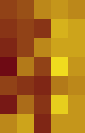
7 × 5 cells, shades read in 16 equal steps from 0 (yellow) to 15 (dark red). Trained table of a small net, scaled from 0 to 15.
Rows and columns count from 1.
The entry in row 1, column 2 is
10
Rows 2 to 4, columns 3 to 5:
12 3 4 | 6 4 4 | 11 0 5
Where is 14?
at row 6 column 1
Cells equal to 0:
1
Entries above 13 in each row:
0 0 0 1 0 1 0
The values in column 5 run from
4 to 6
